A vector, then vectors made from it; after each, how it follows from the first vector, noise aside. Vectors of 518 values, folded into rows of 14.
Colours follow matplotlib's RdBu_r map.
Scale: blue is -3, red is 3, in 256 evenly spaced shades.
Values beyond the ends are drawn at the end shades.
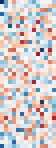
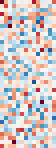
negated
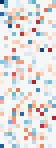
partly zeroed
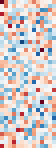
negated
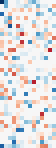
partly zeroed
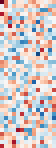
negated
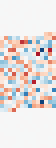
partly zeroed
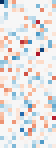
partly zeroed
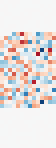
partly zeroed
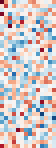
negated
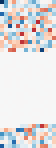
partly zeroed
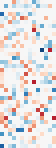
partly zeroed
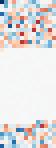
partly zeroed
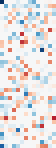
partly zeroed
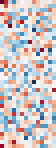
negated
